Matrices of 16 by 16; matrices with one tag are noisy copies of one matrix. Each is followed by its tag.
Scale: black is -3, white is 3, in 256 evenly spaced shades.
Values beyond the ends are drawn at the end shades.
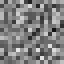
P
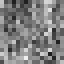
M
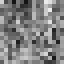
M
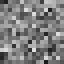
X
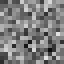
X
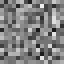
P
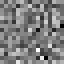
P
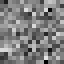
X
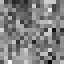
M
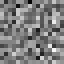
P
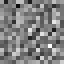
P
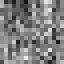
M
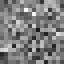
X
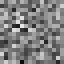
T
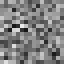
T
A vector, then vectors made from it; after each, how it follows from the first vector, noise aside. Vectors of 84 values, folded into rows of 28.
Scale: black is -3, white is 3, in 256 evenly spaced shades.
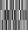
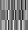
reversed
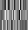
negated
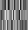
negated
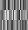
negated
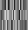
negated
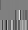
partly zeroed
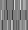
partly zeroed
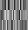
negated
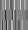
partly zeroed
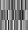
reversed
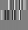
partly zeroed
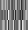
reversed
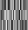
negated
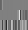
partly zeroed
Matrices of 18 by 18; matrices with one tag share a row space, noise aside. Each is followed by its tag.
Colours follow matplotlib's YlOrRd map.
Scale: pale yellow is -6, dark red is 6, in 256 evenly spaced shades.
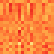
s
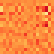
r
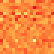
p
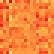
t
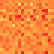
s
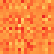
s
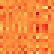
r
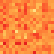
p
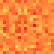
p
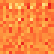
s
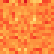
p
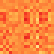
t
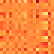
r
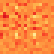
p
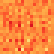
s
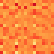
p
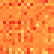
s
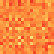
s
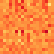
s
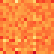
p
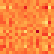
r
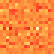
t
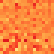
p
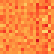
r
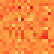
s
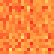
s
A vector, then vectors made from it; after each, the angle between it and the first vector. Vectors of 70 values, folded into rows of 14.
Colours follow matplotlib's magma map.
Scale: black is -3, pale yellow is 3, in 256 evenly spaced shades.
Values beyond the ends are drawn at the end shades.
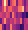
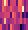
nearly parallel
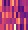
orthogonal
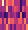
orthogonal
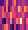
orthogonal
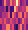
orthogonal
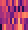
partly opposed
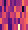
partly opposed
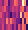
orthogonal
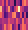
orthogonal
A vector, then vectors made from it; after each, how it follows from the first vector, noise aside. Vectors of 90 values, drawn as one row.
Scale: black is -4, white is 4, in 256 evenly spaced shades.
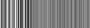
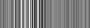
wrapped around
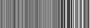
reversed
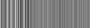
shrunk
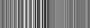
wrapped around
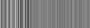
shrunk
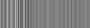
shrunk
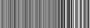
reversed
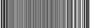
wrapped around
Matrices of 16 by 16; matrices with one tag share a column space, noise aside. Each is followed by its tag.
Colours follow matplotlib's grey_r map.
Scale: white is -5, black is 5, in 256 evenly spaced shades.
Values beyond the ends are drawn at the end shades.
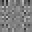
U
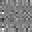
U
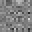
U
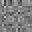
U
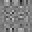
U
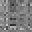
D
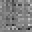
D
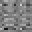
D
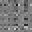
D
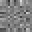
U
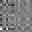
D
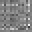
D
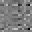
D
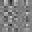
U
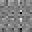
U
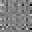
D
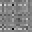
D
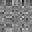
U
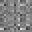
D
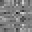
U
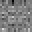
U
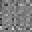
D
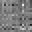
D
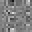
U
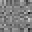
U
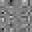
U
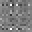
D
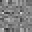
U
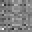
D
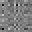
D
